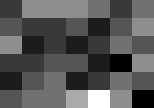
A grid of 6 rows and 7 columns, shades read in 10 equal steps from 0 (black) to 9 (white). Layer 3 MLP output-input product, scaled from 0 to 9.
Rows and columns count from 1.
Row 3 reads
5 1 2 1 2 4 3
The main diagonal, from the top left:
2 2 2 3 2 5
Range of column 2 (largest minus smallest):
4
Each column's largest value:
5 5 5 6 9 5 5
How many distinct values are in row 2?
4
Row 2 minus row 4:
1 0 -1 0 0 3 0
